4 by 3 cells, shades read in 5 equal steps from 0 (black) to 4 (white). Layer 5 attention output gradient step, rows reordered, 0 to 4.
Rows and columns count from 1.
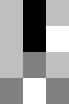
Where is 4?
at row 2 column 3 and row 4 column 2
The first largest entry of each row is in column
1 3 1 2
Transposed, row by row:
3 3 3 2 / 0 0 2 4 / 3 4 3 2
